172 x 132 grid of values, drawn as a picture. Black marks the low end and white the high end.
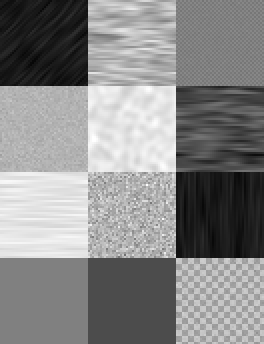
It is made of 4 by 3 panels. Panel 1,1: very low, slanting up to the right, faint in contrast. Panel 1,2: high, streaked across. Panel 1,3: middling, checkered, faint in contrast. Panel 2,1: high, fine-grained, faint in contrast. Panel 2,2: very high, blotchy, faint in contrast. Panel 2,3: low, streaked across. Panel 3,1: very high, streaked across, faint in contrast. Panel 3,2: high, fine-grained. Panel 3,3: very low, streaked downward, faint in contrast. Panel 4,1: middling, flat. Panel 4,2: low, flat. Panel 4,3: high, checkered.
